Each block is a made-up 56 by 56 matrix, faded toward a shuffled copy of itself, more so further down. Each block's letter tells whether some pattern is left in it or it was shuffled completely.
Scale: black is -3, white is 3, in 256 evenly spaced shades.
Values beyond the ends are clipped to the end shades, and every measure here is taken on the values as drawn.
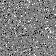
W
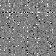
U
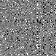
U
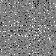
U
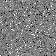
W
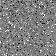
W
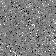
W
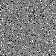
W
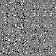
U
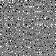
U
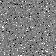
W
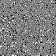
U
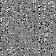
U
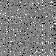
U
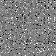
U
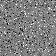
W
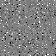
U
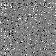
U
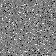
W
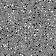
W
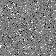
W
